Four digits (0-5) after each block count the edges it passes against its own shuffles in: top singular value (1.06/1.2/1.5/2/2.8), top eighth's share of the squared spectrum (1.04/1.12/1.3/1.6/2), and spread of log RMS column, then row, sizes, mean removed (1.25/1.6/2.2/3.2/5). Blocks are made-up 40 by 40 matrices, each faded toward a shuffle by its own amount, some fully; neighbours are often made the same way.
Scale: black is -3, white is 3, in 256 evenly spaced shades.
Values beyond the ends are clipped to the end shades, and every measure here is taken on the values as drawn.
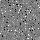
0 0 0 0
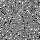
0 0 0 0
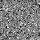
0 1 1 0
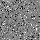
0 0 0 0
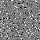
1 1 0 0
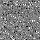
1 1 0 1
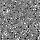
0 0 0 0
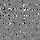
3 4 1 2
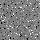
0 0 0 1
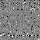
3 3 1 1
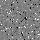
2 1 0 0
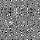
3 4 2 2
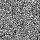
0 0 0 0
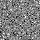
0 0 0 0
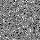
0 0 0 0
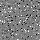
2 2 0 1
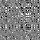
4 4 2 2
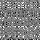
4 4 1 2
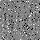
2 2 0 0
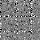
2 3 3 2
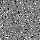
0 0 0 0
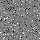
1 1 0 0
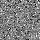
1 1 0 0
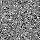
1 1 0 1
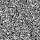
0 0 1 0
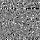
3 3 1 1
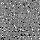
2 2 0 1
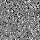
2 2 0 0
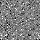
2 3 1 1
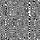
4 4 2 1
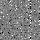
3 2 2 0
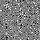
1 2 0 0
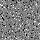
1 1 0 0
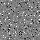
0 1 0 0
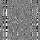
4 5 3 0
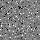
2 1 0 0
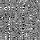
3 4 2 1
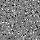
1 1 0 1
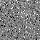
1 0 0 0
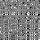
4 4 1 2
